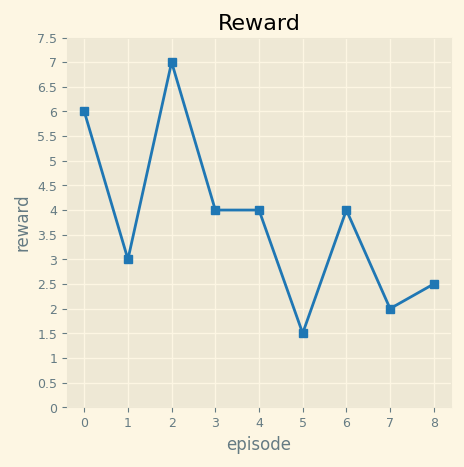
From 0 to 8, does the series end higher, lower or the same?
lower
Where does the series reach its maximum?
2
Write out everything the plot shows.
Title: Reward
x-axis: episode, ticks 0 1 2 3 4 5 6 7 8
y-axis: reward, ticks 0 0.5 1 1.5 2 2.5 3 3.5 4 4.5 5 5.5 6 6.5 7 7.5
Values:
6 3 7 4 4 1.5 4 2 2.5
